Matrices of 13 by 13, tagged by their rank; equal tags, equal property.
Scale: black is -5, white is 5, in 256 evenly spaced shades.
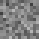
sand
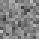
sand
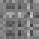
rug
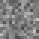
sand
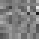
rug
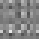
rug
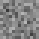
sand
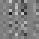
rug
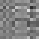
rug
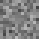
sand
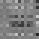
rug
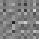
rug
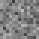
sand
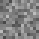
sand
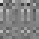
rug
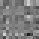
rug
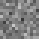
sand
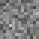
sand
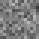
sand
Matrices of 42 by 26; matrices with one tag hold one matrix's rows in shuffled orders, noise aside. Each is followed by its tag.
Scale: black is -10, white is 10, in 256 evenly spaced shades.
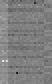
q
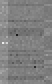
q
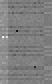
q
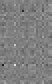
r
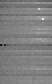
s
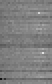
s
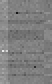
q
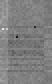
q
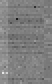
q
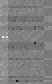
q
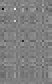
r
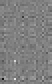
r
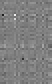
r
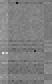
q
